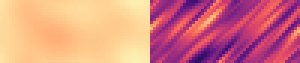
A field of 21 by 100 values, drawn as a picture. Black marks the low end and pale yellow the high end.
It is made of 1 by 2 panels. Panel 1,1: very high, smooth, faint in contrast. Panel 1,2: middling, slanting up to the right, strong in contrast.
